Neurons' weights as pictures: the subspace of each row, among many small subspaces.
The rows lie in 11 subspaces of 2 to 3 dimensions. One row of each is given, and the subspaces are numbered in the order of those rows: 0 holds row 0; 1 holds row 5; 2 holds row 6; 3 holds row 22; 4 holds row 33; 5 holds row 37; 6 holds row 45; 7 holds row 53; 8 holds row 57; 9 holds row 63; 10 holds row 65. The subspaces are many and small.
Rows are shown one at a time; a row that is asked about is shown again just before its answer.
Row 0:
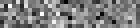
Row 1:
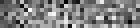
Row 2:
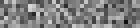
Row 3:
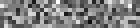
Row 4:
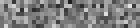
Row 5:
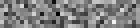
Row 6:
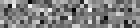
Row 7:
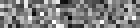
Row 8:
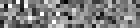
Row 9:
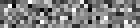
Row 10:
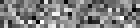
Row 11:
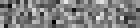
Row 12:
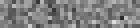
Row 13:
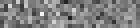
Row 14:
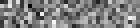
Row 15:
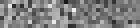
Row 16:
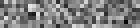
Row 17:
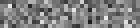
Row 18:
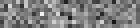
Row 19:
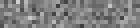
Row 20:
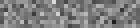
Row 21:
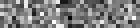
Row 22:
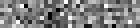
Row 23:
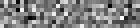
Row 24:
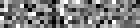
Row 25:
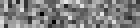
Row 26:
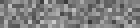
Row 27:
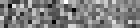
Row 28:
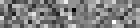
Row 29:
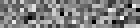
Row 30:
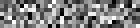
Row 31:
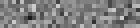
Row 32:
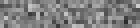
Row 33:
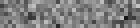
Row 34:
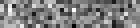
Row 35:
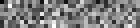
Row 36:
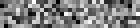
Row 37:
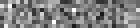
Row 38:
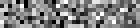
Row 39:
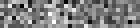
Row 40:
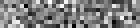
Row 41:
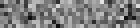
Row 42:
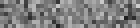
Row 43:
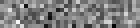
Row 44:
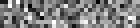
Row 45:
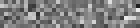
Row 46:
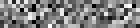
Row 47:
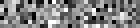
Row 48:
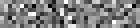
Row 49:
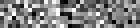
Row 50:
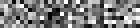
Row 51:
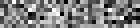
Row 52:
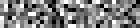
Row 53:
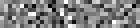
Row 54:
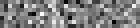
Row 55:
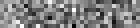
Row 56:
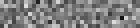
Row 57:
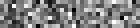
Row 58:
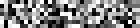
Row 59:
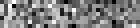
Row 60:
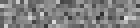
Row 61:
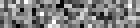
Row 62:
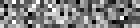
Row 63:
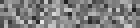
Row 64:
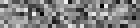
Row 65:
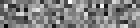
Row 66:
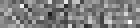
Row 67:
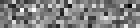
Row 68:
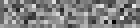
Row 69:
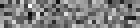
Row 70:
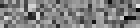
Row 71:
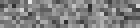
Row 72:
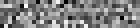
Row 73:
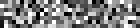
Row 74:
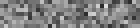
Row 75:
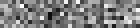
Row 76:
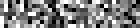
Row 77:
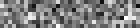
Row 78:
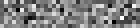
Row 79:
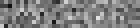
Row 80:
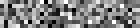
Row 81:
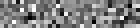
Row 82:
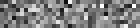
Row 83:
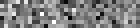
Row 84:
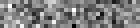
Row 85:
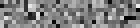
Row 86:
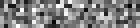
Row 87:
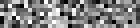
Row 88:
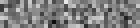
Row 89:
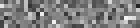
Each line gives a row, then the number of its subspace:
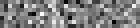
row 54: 7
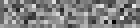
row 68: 1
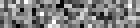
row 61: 10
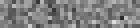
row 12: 8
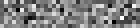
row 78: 1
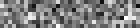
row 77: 4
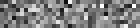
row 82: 10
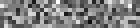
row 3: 9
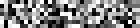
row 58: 6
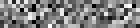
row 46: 7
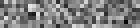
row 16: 2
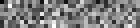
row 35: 9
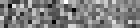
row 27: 5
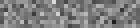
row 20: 1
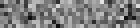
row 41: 4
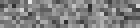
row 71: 2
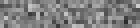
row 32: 2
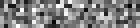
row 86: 10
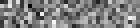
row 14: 9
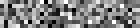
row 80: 6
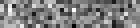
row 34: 5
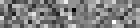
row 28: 3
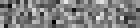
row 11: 5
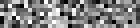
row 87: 3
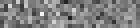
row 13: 0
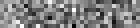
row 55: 8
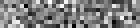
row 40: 8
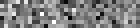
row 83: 3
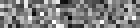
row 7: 4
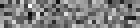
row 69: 9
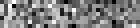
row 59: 5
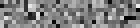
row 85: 6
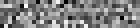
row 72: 8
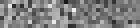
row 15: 5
